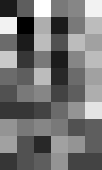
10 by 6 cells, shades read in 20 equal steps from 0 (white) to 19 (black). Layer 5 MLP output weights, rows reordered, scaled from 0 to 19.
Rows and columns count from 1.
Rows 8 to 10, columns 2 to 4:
10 9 10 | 13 16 7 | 13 12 8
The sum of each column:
102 136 86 123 99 71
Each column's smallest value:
1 10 0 7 5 1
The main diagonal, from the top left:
17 19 5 17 11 6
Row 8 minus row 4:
4 -5 -1 -7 4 7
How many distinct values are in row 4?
6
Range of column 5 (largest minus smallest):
9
